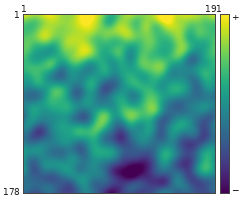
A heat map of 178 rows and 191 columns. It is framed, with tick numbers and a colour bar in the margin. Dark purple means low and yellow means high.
The ninth with the highest average is the top left. The field is smooth, with broad soft blobs. The field climbs toward the top. There are no lone odd cells. There are no regular stripes. The ninth with the lowest average is the bottom middle.
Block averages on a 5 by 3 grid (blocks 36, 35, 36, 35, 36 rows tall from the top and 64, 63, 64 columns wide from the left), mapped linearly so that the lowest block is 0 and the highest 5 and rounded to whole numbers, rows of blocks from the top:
5 5 4 | 3 3 3 | 2 3 2 | 2 2 1 | 1 0 1
